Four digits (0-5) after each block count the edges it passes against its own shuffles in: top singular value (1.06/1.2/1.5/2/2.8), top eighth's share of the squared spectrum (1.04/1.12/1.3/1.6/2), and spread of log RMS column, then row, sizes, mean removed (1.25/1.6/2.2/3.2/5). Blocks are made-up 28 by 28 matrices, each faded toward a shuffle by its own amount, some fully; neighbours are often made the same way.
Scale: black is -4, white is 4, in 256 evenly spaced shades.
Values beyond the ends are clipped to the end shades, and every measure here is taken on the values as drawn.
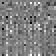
3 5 2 2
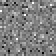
1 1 0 0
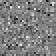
0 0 0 0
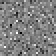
1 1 0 0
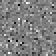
0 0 0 0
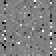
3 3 1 0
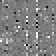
3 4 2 0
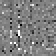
2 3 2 0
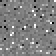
1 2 0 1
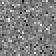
0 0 0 0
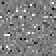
0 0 0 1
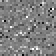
1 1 0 0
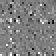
3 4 1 1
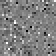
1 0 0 0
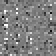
2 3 2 0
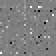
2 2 0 0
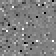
0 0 0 0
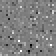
2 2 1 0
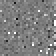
2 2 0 0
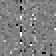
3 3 2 0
